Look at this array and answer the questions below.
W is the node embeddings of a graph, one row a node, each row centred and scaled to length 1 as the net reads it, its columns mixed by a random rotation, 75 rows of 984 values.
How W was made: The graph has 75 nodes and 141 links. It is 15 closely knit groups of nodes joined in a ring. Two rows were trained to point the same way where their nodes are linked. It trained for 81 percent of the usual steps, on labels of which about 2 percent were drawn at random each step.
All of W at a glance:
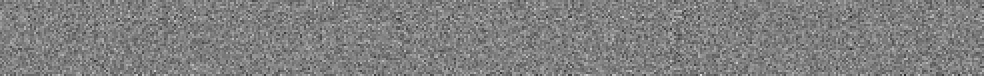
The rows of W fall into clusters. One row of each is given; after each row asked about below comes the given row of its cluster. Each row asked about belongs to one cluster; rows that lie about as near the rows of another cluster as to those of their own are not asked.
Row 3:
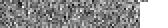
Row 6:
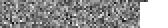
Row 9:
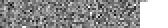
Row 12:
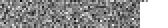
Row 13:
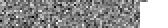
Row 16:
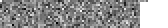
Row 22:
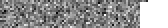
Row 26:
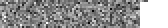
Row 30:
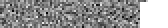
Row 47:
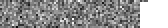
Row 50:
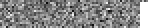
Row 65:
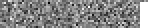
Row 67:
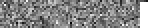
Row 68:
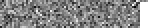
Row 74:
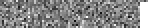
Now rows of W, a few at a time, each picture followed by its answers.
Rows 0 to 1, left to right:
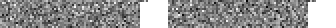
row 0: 65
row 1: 50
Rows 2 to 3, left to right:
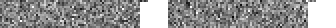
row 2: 47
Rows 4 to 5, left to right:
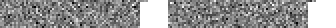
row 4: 68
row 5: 65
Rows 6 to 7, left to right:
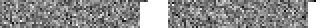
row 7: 67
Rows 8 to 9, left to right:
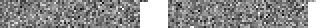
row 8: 47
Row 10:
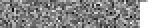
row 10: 30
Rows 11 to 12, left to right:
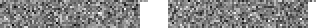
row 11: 16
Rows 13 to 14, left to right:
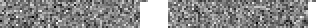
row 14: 26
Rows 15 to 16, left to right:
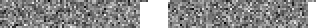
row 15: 22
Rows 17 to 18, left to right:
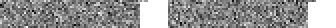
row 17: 16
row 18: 6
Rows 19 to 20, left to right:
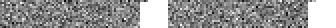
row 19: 6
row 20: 12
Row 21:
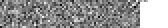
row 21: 68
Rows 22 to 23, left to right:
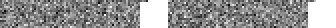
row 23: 13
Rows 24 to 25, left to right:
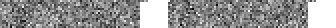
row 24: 30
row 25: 16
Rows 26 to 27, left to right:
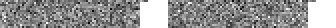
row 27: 6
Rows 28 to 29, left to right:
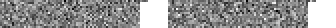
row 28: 6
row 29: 50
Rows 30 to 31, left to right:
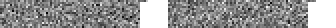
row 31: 47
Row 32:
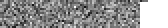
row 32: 22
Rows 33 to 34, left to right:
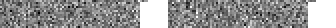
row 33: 3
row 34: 74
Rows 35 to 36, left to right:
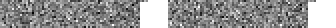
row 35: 12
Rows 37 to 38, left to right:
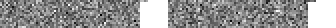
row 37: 9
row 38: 22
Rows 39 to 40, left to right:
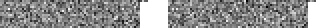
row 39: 50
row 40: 50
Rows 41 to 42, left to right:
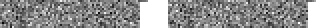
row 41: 30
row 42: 30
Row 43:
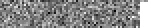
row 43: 26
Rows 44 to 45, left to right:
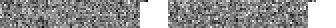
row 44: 67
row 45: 65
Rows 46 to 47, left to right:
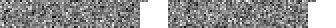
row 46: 12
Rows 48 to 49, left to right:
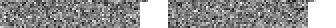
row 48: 26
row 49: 9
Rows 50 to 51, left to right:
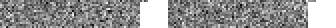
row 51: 3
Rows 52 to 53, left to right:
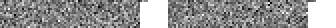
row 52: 50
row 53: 47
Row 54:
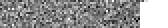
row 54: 12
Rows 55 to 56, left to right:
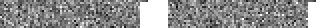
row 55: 74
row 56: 67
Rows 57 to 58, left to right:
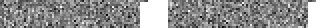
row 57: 74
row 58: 13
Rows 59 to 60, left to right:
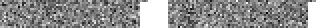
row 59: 26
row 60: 30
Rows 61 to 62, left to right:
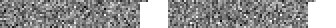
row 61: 22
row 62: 74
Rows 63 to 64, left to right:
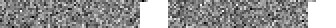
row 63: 13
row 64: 9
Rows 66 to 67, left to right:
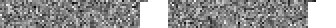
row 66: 68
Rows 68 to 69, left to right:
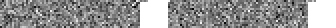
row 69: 16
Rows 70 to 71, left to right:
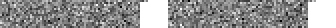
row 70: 65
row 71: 12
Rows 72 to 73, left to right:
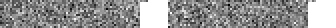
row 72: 3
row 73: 13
